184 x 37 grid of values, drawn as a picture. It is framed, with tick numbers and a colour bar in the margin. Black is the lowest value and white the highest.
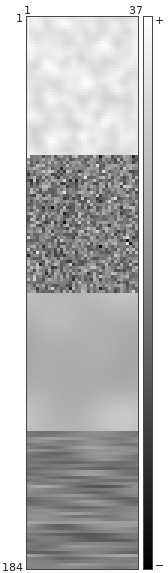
It is made of 4 by 1 panels. Panel 1,1: very high, blotchy, faint in contrast. Panel 2,1: middling, fine-grained, strong in contrast. Panel 3,1: high, smooth, faint in contrast. Panel 4,1: middling, streaked across.
